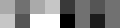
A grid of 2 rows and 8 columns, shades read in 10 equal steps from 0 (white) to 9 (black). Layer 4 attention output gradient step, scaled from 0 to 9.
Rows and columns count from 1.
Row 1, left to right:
3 5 3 2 7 5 6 5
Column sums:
5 11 3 2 16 10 14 10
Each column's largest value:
3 6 3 2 9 5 8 5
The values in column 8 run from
5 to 5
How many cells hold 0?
2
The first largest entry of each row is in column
5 5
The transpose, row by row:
3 2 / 5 6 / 3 0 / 2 0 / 7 9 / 5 5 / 6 8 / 5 5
